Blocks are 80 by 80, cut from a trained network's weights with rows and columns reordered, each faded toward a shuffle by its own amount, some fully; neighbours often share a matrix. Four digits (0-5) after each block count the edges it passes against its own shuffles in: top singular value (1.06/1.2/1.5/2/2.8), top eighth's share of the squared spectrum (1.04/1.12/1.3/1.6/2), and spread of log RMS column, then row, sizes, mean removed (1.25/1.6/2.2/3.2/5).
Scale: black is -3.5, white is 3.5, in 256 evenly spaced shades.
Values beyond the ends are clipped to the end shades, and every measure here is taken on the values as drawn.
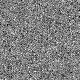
0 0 0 0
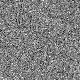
0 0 0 0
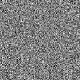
3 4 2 2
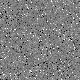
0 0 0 0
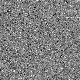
0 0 0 0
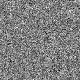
2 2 0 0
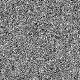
2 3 0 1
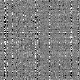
4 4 4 0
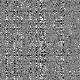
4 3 4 1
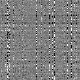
3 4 4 0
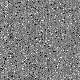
1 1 0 0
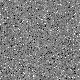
0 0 0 0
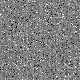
1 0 0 0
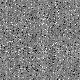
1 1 0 1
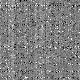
3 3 0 2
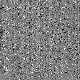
2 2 0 1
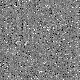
1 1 0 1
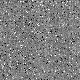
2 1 0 0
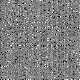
3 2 0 2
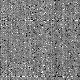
3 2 0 2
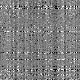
4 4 1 4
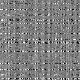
4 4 1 4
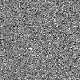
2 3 1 1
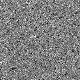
1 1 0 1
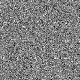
2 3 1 1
